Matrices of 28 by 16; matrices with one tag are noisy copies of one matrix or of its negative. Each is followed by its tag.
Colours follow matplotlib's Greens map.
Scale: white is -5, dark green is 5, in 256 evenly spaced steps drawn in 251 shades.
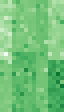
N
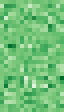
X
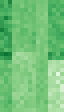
N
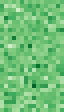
X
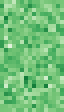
X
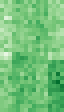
N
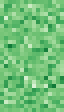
X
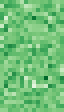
X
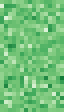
X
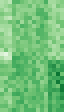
N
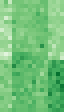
N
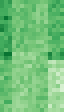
N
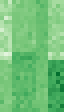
N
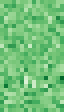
X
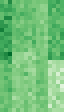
N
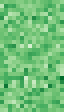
X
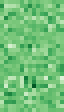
X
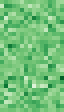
X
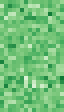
X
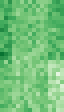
N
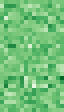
X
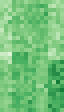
N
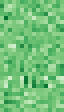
X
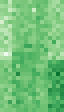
N
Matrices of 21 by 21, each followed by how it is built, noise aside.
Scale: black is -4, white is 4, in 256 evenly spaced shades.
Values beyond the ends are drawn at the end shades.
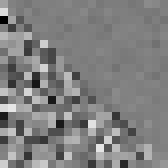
lower triangular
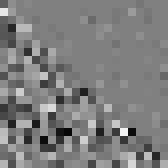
lower triangular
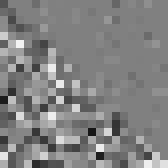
lower triangular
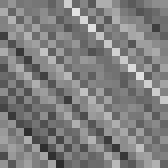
Toeplitz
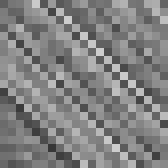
Toeplitz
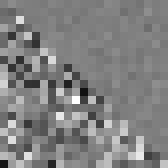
lower triangular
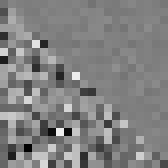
lower triangular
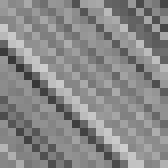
Toeplitz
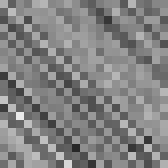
Toeplitz
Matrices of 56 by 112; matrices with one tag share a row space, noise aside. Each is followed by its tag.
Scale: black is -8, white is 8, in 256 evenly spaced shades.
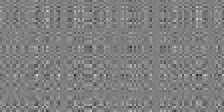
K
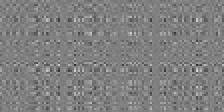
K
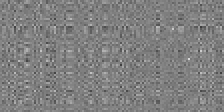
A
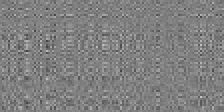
A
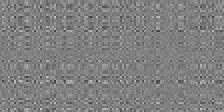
A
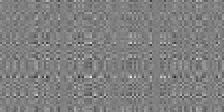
K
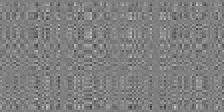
K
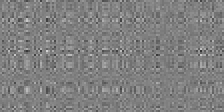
A
